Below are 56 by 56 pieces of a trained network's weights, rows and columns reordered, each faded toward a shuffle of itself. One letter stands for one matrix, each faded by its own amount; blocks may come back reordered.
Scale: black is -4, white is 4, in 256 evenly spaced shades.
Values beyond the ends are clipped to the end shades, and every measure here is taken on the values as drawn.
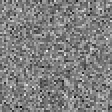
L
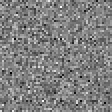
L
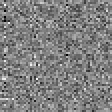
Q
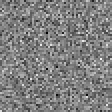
L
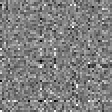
Q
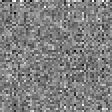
Q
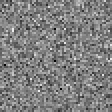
L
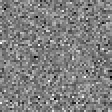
L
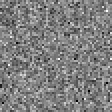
L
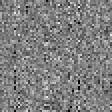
Q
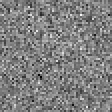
L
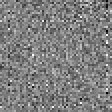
Q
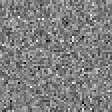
L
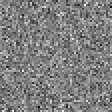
L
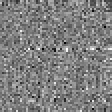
Q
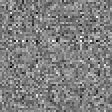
Q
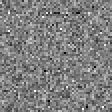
L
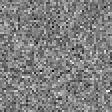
L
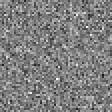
L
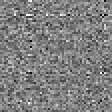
Q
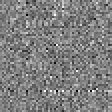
Q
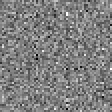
Q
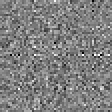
Q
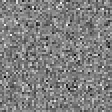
L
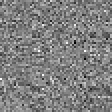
Q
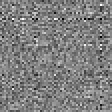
Q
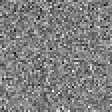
L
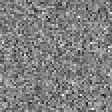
L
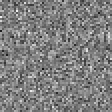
L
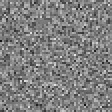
L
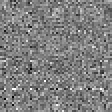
Q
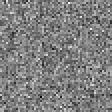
L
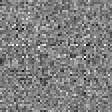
Q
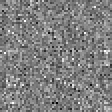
L
